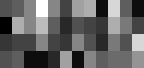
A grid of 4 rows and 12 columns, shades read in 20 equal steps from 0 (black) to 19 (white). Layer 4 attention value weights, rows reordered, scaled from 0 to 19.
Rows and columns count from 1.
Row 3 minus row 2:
4 -8 -5 -4 -2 1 4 1 -1 -4 -3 11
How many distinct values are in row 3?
7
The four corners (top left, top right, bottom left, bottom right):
6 1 6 11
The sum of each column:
16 32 26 44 25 24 29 34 15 46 30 33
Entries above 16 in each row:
1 0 0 0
